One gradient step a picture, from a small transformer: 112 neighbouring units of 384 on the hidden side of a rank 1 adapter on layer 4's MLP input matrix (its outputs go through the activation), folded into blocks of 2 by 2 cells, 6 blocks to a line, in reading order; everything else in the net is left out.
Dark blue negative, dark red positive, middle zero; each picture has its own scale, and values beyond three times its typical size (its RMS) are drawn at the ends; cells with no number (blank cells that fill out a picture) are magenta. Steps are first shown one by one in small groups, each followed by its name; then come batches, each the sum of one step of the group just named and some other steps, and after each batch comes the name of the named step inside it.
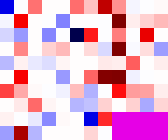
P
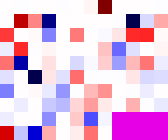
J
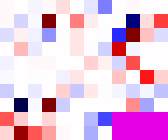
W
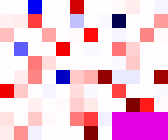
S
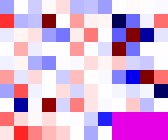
W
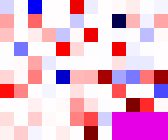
S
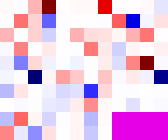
J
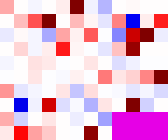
W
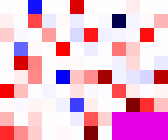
S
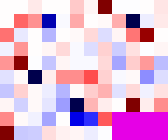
J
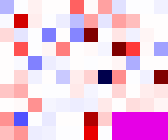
P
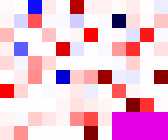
S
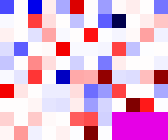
S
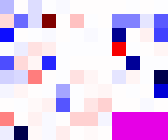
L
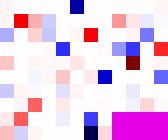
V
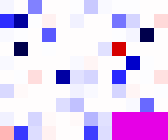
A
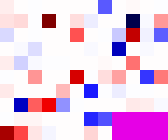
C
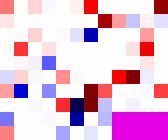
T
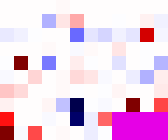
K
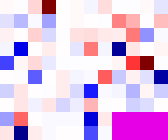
A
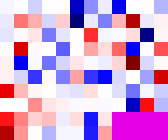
V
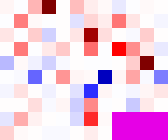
T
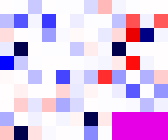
A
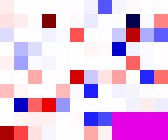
C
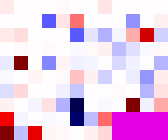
K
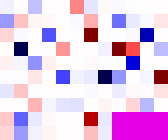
A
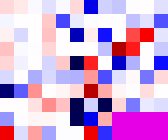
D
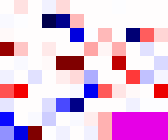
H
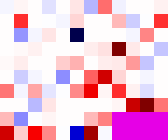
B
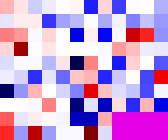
D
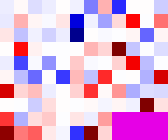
B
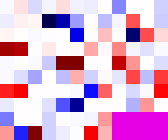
H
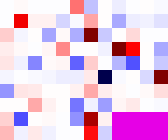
D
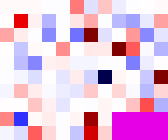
B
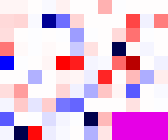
H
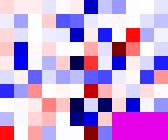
D
